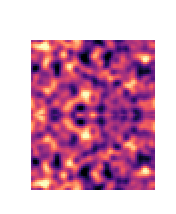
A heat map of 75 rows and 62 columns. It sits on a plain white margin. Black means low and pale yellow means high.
The values follow a bell shape. The top and bottom halves mirror each other. The field is mottled with small blotches.
